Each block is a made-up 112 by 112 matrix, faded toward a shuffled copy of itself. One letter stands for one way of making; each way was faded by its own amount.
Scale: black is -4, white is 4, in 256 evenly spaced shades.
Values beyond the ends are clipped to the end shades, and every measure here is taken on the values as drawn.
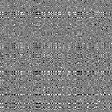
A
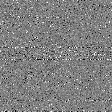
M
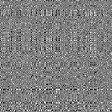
A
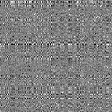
A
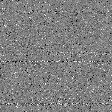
M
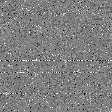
M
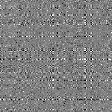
A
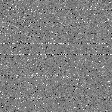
M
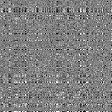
A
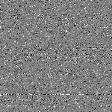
M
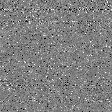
M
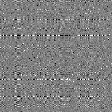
A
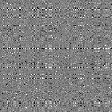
A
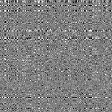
A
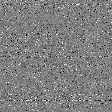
M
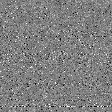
M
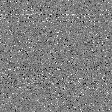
M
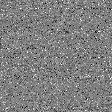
M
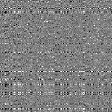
A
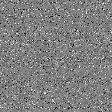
M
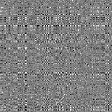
A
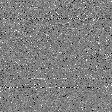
M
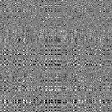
A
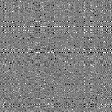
A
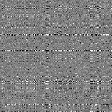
A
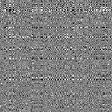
A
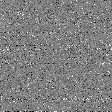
M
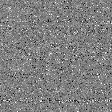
M
